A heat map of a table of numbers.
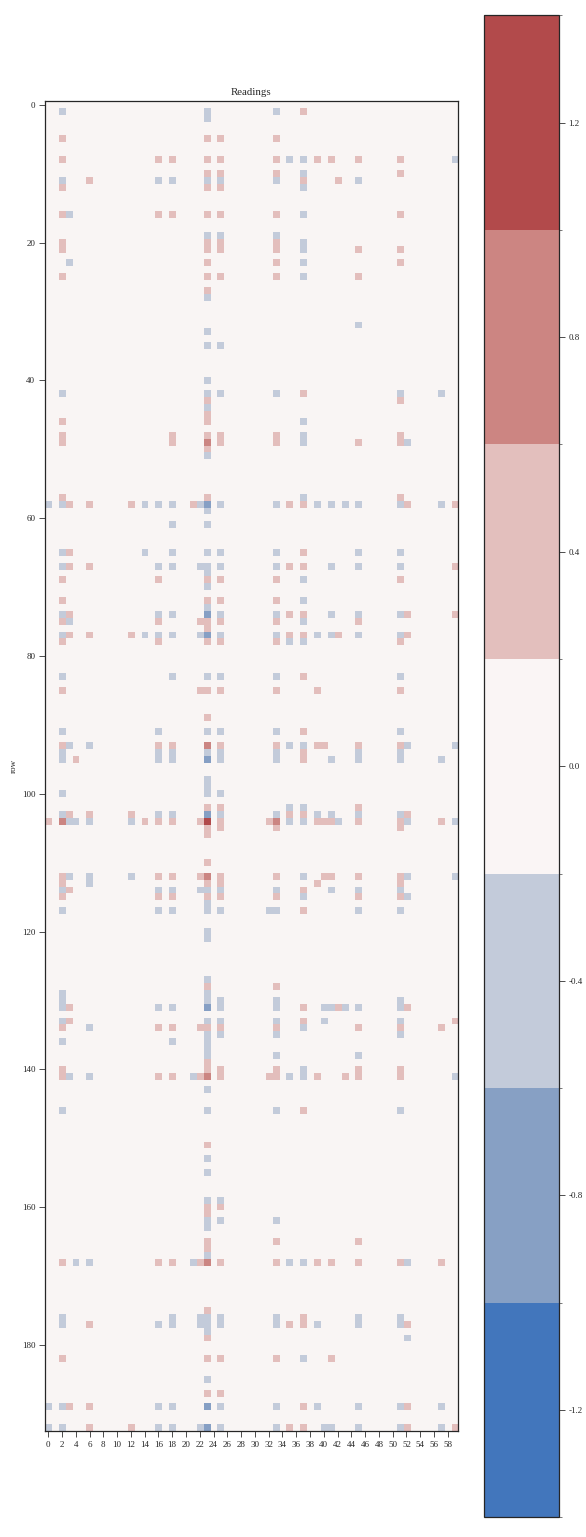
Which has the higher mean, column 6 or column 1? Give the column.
6
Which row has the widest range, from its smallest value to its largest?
104
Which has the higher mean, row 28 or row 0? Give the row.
0
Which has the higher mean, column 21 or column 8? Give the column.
8
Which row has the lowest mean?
95
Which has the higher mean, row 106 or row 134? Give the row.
134
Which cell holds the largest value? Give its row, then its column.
104, 23
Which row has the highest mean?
104
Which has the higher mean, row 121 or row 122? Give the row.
122
